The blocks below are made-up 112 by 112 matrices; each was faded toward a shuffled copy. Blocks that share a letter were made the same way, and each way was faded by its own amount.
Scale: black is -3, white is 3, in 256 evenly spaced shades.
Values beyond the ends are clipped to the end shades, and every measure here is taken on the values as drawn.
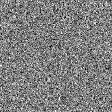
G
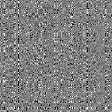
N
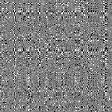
N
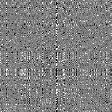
N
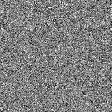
G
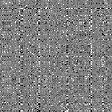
N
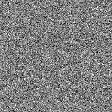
G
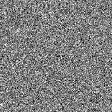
G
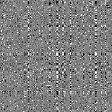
N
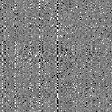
N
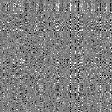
N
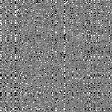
N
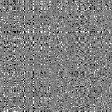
N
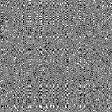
N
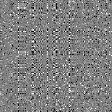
N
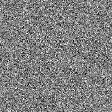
G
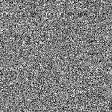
G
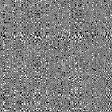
N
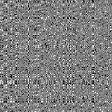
N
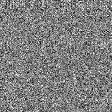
G
